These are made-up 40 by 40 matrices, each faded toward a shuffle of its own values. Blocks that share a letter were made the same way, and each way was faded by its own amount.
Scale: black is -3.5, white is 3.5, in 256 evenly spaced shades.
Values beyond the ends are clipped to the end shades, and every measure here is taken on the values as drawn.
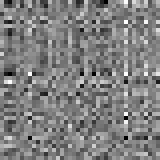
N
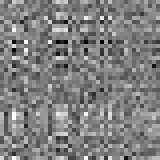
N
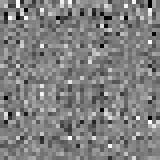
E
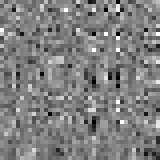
E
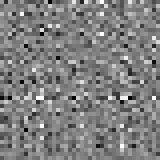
E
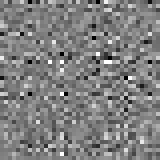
E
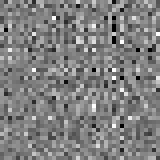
E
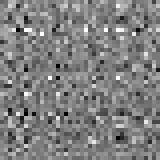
E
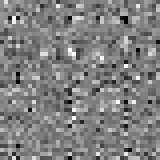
E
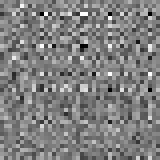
N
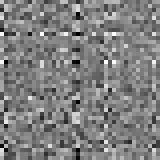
N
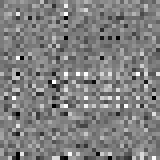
E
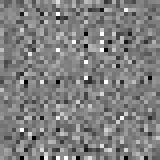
E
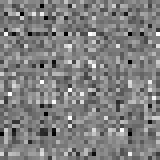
E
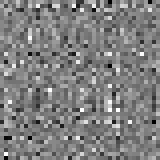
E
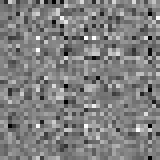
E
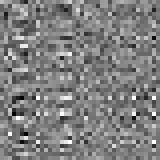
N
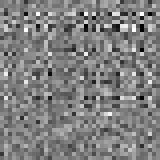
N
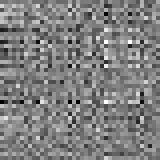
N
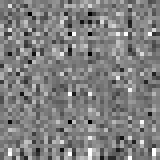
E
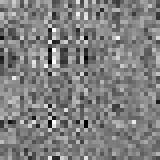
N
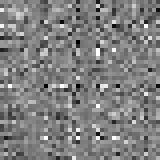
E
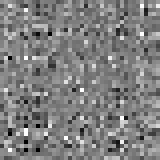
E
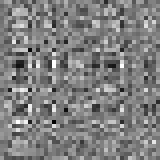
N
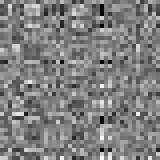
N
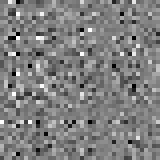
E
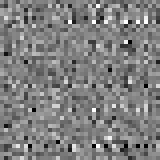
E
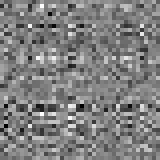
N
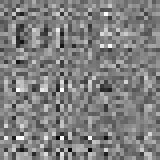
N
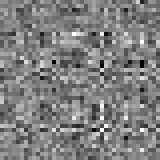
N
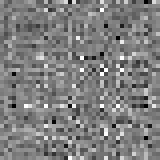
E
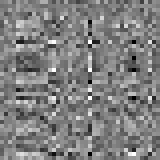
N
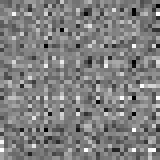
E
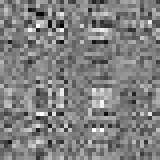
N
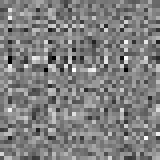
N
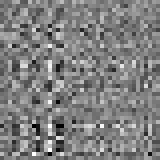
N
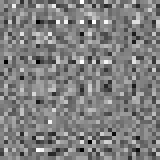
N
